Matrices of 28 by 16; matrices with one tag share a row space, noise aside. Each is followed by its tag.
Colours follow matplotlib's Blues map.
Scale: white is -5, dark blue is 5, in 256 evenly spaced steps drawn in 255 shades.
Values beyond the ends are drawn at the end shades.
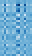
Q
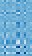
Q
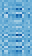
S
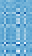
Q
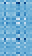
Q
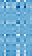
Q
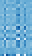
Q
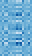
S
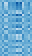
S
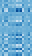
S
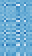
Q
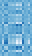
S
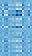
S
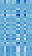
Q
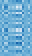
S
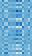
S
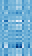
S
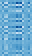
S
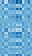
S
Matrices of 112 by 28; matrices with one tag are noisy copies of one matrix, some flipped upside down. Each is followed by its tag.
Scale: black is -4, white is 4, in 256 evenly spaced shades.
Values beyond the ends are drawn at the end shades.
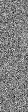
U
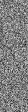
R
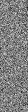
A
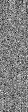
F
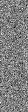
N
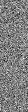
U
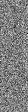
N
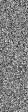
R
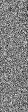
A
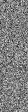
R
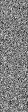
A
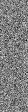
N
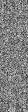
F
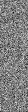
U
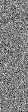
U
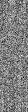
F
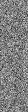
N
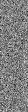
N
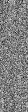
F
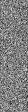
A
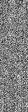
F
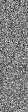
R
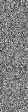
R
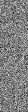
U
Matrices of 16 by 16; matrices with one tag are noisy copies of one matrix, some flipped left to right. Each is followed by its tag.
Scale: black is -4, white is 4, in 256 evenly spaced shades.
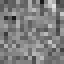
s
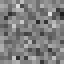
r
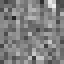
s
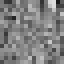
s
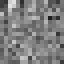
s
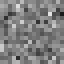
r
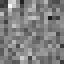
s
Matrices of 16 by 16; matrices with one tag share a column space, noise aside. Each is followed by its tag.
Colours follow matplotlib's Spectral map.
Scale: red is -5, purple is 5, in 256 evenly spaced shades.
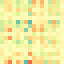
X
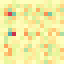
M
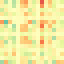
X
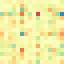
M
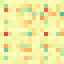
M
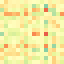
M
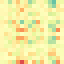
X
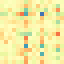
M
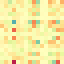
X
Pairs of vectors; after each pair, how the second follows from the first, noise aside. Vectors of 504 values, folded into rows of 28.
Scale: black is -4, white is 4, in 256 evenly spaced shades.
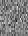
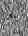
shuffled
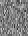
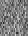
shuffled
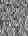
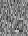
shuffled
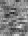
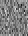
shuffled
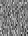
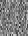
shuffled
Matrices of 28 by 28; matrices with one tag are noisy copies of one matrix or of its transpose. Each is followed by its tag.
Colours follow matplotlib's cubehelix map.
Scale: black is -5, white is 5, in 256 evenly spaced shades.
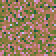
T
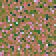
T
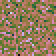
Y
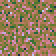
Y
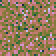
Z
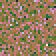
T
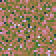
Z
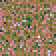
Z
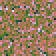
Y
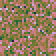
Y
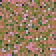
Z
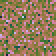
T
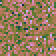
Z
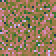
Z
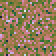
T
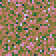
Z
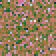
Z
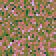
Y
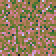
Y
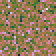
Y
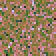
Y
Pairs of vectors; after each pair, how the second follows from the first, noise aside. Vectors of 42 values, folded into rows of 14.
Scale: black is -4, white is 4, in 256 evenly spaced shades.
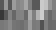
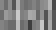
shuffled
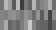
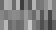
copied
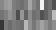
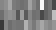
copied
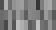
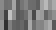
shuffled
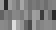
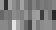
copied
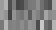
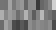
shuffled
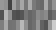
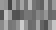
copied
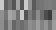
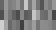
shuffled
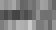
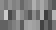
shuffled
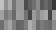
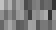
copied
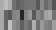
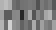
copied
